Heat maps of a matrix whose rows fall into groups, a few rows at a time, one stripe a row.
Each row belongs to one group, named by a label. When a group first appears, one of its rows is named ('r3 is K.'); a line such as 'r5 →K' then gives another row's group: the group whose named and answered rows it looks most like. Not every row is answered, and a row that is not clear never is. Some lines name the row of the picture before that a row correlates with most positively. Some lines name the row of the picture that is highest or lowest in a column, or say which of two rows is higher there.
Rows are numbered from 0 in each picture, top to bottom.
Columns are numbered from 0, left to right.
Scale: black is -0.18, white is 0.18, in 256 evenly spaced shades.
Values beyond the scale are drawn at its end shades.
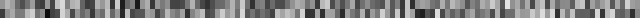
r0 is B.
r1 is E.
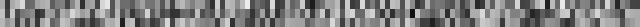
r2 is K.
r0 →E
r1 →B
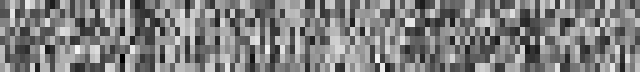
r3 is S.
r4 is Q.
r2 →K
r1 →Q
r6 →S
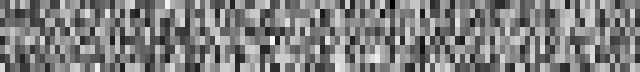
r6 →Q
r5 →Q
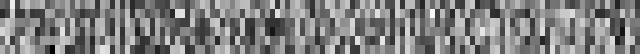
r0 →E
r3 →B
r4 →K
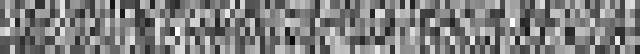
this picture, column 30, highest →1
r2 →Q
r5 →Q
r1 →K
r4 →S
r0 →B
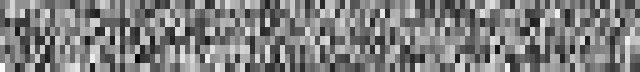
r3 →Q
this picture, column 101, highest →7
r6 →S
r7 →B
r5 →S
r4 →B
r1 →K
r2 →S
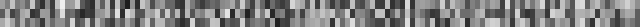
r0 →B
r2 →B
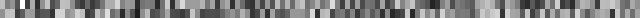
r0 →K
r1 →B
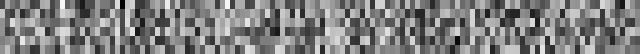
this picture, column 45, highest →0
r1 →S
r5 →Q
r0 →K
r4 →E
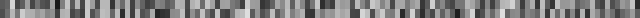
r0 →Q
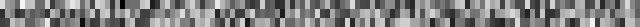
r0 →B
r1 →Q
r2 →K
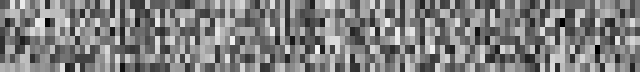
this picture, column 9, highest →1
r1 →K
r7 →E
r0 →E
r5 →Q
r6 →K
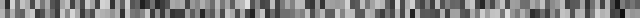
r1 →B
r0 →E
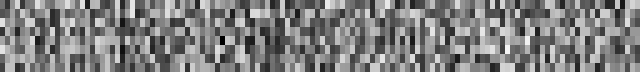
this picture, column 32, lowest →4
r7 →Q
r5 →B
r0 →S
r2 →B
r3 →Q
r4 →B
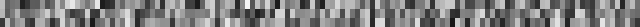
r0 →S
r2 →K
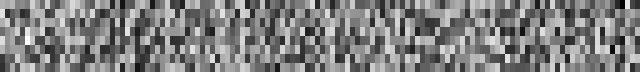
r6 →K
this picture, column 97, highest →4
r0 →B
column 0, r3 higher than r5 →No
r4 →B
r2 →K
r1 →S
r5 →S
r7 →E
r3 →E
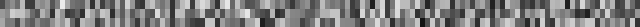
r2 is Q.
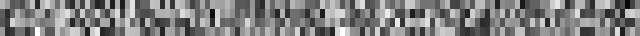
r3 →S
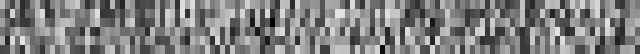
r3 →K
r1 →S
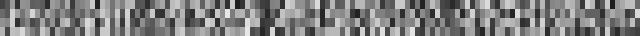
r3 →E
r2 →Q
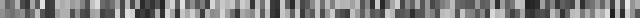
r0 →S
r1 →S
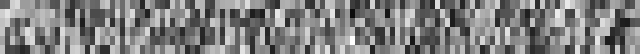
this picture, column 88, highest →1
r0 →E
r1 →K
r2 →K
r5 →S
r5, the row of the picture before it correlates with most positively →0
